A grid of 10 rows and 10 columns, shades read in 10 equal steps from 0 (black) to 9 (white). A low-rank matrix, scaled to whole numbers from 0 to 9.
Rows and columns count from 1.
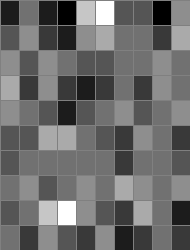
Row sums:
33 38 40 33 37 38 36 45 44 30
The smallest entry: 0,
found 2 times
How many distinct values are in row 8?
4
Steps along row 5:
down down down up up up down up up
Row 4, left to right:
6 2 5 2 1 2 4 2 5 4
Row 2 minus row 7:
0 1 -2 -3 1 2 2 0 -2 3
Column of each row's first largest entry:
6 6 1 1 1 3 2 7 4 3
